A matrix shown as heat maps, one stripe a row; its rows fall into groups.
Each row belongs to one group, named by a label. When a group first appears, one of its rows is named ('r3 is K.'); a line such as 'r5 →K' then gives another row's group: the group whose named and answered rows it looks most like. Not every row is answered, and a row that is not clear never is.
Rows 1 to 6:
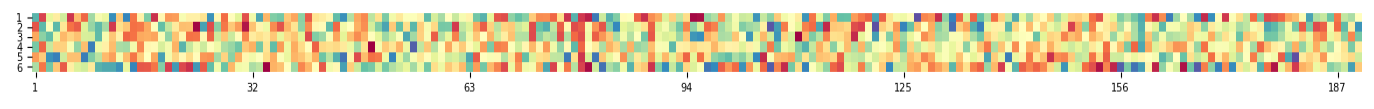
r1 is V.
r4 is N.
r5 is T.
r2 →T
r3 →T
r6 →V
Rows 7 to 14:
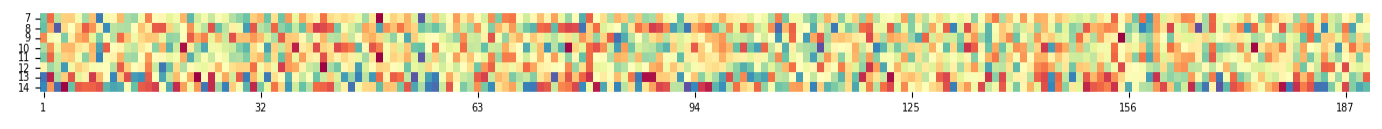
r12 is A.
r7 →N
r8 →V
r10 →N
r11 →N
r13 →V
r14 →V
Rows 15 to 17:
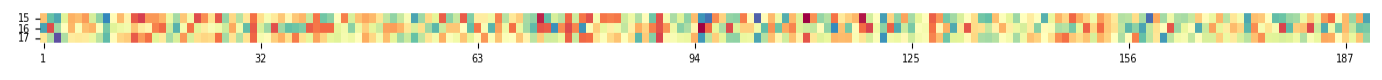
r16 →V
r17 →T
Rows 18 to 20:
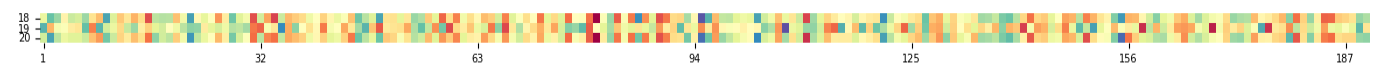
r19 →N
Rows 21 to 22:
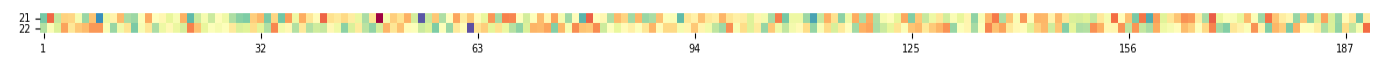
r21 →N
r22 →V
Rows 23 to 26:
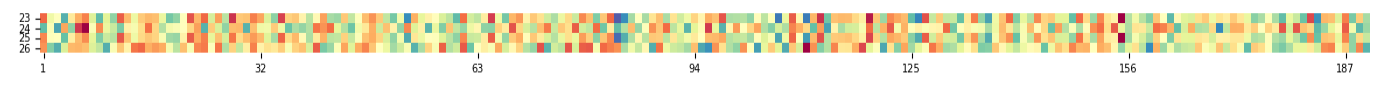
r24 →V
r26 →T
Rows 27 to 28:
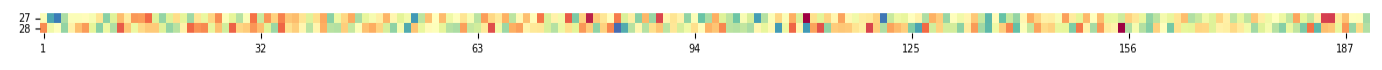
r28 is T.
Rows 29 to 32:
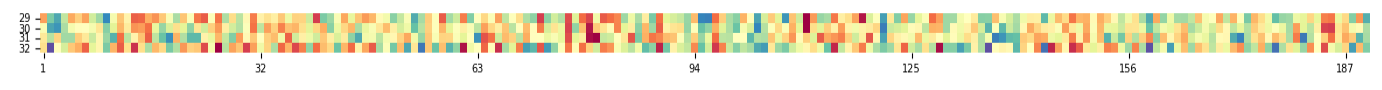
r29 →T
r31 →A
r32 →T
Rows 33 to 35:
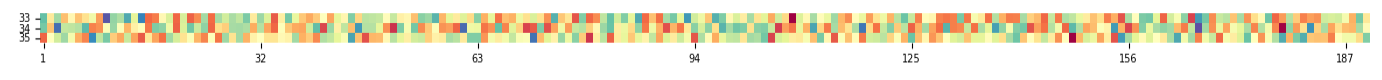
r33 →V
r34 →A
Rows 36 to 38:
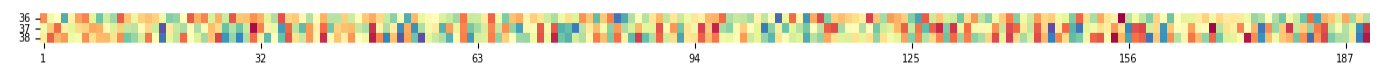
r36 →T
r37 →N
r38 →N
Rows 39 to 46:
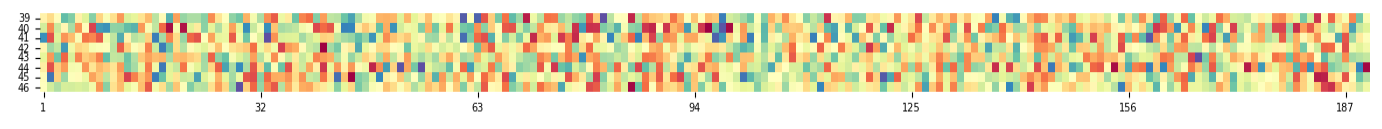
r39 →A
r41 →V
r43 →V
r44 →N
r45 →A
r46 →A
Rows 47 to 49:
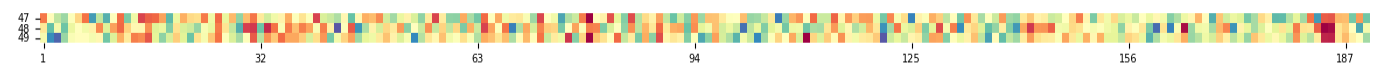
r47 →T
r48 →A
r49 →A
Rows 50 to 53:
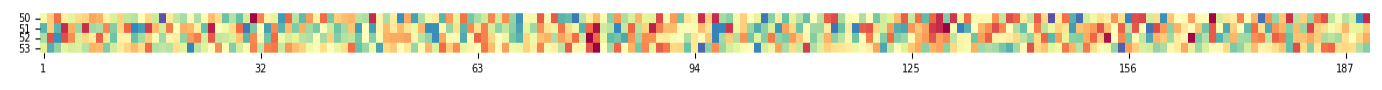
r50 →N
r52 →V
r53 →A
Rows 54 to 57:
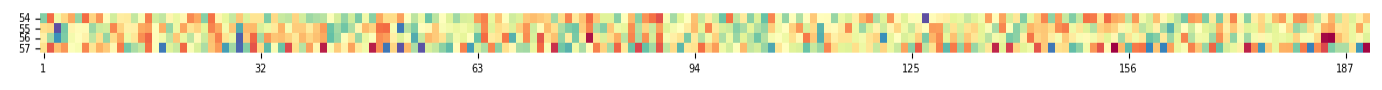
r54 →V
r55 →T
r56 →A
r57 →N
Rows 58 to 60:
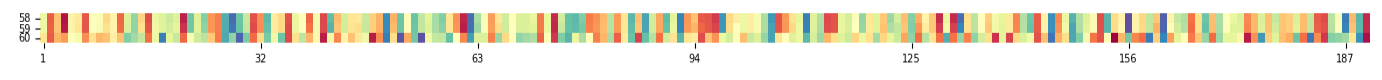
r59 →N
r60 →N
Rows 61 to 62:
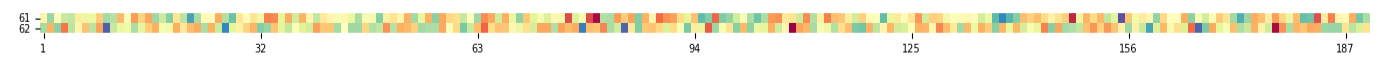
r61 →A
